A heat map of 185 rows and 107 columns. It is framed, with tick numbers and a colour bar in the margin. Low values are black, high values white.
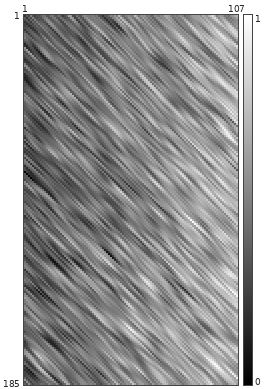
Slope: up to the right. Histogram: bell-shaped. Grain: diagonal, down to the right.
